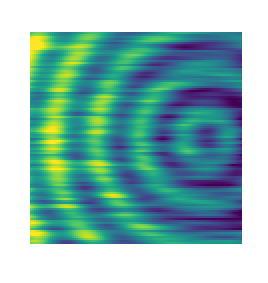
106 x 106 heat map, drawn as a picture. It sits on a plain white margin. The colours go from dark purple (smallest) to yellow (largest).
Rings spread out from the middle right. There are no lone odd cells. There is an overall slope up to the left. The histogram is bell-shaped. On average the colour sits 50% of the way up the scale.
